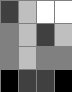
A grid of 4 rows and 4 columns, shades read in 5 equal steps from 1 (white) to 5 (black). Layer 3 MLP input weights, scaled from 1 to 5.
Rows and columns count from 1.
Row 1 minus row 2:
1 0 -3 -1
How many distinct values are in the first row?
3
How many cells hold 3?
4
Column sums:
15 10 12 11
